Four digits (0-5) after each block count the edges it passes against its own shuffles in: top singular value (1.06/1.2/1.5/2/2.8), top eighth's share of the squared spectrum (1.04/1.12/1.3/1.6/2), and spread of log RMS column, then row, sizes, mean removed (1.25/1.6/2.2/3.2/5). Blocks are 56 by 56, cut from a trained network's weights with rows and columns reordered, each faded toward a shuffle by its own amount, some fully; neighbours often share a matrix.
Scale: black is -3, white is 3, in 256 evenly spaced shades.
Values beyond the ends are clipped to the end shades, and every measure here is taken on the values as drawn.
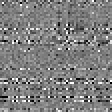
4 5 1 4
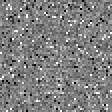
1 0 0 0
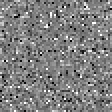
2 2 1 2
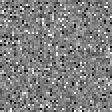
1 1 0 0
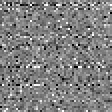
4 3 1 3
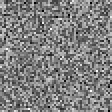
0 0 0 0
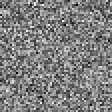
0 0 0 0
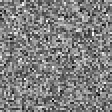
0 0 0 0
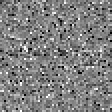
2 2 0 1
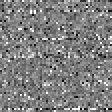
3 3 0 2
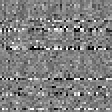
4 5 1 4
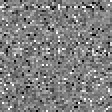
3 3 0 2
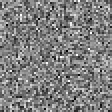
2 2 0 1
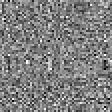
4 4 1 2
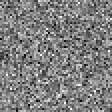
1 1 0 0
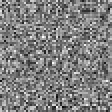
4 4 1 2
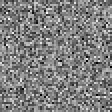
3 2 0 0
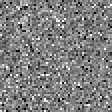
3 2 0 2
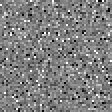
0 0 0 0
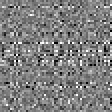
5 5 2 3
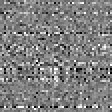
4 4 0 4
